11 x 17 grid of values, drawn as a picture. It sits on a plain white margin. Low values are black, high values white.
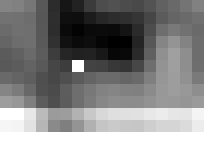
Values change most from cell to cell in the centre. The ninth with the lowest average is the top middle. The bottom part is higher, past a seam about 80% of the way down. The texture is blotchy. One lone cell stands out, far higher than its neighbours.
